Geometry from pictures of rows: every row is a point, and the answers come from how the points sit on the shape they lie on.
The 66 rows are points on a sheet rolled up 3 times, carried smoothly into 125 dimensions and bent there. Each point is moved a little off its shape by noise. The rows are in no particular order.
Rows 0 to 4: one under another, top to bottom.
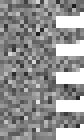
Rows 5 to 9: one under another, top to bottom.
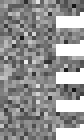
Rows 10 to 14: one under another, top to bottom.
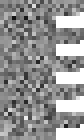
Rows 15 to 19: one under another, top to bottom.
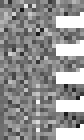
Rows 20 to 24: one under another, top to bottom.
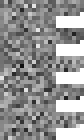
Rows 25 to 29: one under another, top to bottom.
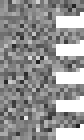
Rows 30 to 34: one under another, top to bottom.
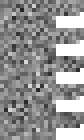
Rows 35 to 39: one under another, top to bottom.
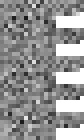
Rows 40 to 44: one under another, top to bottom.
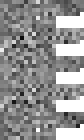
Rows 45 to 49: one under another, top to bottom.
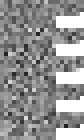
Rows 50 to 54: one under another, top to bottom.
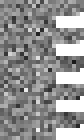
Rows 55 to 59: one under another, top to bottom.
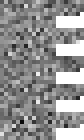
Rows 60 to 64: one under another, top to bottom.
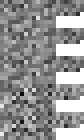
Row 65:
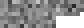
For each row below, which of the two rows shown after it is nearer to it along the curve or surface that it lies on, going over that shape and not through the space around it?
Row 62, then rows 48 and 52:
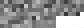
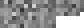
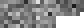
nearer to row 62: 48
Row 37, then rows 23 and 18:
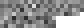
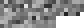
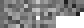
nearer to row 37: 23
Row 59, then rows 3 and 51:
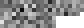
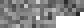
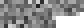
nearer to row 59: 51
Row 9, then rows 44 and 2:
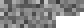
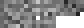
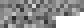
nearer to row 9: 2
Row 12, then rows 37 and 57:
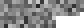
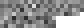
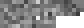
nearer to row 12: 37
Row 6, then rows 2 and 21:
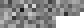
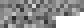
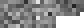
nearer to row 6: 2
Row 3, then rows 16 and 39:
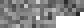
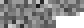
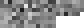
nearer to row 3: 39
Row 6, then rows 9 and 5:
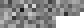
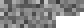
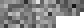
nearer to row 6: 9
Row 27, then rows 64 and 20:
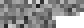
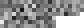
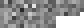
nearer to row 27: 64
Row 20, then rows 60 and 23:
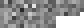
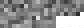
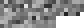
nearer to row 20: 60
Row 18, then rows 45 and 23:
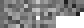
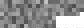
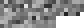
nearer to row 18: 23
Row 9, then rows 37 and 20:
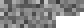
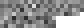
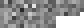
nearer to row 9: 37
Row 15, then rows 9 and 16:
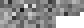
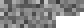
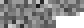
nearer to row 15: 9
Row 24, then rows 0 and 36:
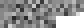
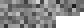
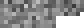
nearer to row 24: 0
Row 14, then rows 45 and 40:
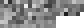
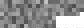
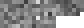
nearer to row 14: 40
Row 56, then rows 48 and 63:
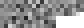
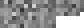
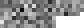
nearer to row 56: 63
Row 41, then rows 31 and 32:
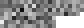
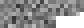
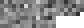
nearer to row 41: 31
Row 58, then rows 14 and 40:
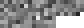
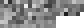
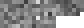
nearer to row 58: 14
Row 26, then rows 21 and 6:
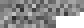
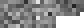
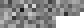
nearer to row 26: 6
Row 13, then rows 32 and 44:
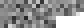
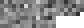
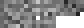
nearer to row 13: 44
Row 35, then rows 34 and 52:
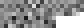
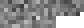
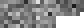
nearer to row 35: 52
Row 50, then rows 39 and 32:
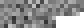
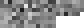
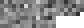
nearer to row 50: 39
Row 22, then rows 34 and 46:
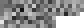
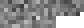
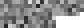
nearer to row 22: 46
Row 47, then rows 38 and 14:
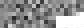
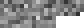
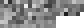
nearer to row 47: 14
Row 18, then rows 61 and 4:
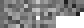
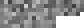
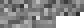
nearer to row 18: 4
